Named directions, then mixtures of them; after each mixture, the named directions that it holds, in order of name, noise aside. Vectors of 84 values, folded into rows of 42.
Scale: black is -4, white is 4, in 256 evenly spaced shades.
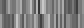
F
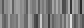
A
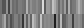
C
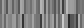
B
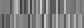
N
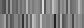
C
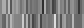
C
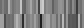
B, F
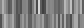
A, F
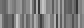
F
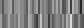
A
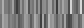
A, N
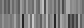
B, C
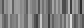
A
